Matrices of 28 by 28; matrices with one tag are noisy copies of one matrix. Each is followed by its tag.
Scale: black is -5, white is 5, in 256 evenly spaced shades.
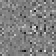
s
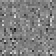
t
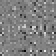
s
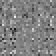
t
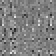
t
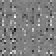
t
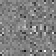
s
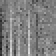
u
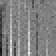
u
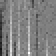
u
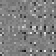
s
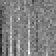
u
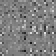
s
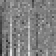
u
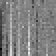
u
